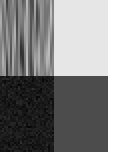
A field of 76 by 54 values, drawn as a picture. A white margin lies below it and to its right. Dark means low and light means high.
It is made of 2 by 2 panels. Panel 1,1: middling, streaked downward, strong in contrast. Panel 1,2: very high, flat. Panel 2,1: very low, fine-grained, faint in contrast. Panel 2,2: low, flat.
